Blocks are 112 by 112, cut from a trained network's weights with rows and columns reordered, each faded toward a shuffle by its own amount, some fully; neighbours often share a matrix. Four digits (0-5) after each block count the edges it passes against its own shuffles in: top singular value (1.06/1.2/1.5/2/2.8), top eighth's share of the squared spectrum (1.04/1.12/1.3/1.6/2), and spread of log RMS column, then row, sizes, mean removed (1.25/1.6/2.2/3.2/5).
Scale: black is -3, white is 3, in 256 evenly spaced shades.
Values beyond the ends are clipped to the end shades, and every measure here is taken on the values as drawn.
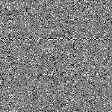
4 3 2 2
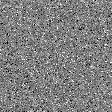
1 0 0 0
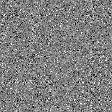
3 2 2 1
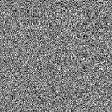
4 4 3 1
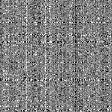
4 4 2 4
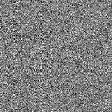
3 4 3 2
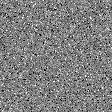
0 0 0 0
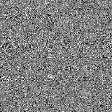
3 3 1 3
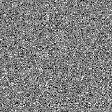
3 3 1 3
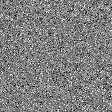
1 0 0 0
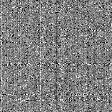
3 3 1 3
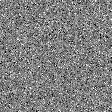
0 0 0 0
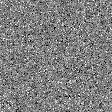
0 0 0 0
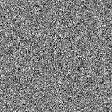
3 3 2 1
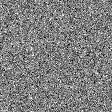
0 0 0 0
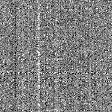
3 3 1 3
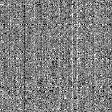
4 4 2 3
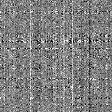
4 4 3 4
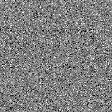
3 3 2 2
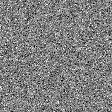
0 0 0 0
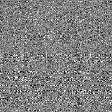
3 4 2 4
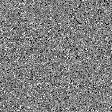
2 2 0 2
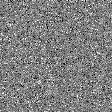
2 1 0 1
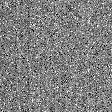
1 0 0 0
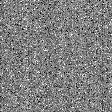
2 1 0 1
